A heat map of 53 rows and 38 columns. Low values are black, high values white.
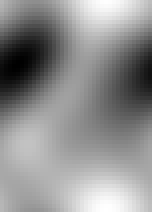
The field is smooth, with broad soft blobs. The top left is the ninth with the lowest average. The bottom left is the calmest part.
